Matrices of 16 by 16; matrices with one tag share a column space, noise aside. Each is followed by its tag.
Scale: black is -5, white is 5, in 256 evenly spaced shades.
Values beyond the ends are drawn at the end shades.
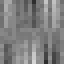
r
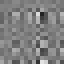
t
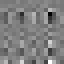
t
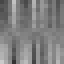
r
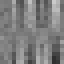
r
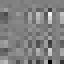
t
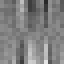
r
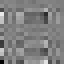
t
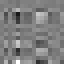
t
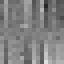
r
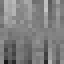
r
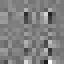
t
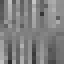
r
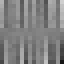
r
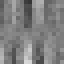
r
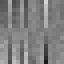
r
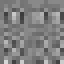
t
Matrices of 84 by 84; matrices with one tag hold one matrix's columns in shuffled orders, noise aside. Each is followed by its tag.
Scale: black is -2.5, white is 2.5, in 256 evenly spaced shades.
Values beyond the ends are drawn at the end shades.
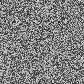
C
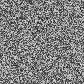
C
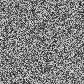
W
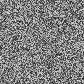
C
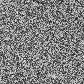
C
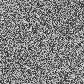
W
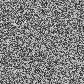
W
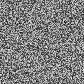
C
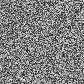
W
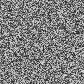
W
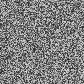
W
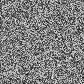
C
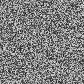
W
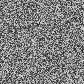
W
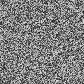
C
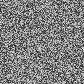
W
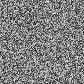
C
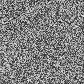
C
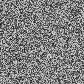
W
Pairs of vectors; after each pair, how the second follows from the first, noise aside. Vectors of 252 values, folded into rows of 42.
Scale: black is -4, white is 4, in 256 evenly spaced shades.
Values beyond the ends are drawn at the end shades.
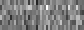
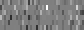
partly zeroed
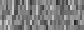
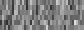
negated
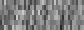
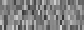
sign-scrambled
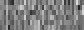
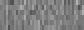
shrunk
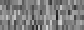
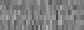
shrunk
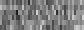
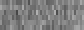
shrunk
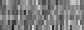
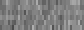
shrunk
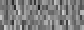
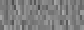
shrunk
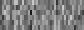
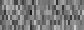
sign-scrambled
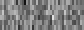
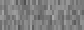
shrunk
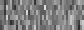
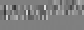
partly zeroed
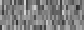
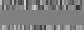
partly zeroed
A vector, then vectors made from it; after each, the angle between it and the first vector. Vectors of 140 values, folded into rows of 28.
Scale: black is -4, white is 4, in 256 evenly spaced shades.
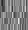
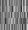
partly aligned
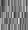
nearly parallel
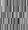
nearly opposite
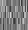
partly opposed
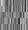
nearly opposite
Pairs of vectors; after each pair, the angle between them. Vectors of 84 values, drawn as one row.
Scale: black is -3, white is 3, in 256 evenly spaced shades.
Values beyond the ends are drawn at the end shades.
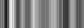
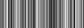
partly opposed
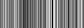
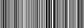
nearly opposite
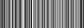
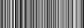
partly aligned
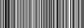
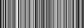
partly aligned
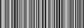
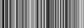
partly opposed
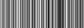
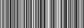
partly opposed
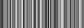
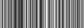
partly opposed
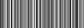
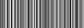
nearly parallel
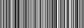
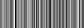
orthogonal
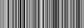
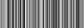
nearly parallel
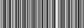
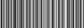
orthogonal
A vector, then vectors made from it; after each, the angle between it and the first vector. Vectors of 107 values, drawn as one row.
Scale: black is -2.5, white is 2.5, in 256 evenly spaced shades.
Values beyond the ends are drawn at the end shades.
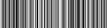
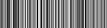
partly aligned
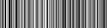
partly aligned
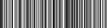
partly opposed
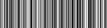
orthogonal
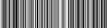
nearly parallel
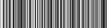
partly aligned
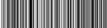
partly aligned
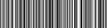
partly opposed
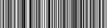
orthogonal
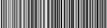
orthogonal
